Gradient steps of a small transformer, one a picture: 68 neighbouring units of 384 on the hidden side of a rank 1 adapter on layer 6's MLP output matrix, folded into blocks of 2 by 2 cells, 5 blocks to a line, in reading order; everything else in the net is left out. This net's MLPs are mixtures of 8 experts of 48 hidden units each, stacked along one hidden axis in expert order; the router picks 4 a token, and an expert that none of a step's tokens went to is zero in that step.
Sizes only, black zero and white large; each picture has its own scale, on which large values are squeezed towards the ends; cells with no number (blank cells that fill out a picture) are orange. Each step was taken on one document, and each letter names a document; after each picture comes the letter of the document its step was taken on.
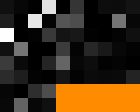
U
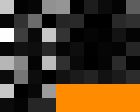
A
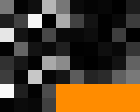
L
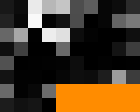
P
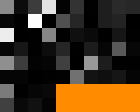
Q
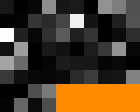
U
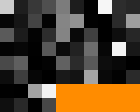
U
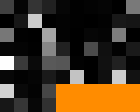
L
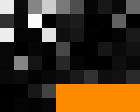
A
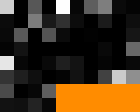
P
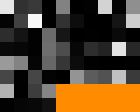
A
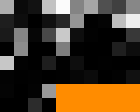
P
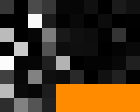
Q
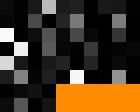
Q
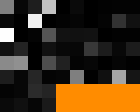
Q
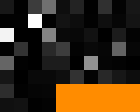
Q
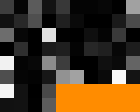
L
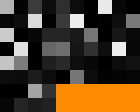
U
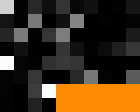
P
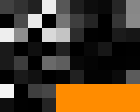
U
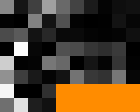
A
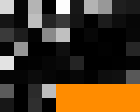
P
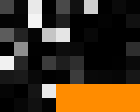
P
